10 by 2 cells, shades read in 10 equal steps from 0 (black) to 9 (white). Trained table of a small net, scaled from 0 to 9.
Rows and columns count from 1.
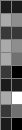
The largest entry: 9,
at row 8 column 2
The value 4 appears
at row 5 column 2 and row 9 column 2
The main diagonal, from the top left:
1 5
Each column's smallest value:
1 0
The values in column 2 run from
0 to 9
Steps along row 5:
down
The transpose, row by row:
1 6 2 6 6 2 1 6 2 1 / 1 5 2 5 4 0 1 9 4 0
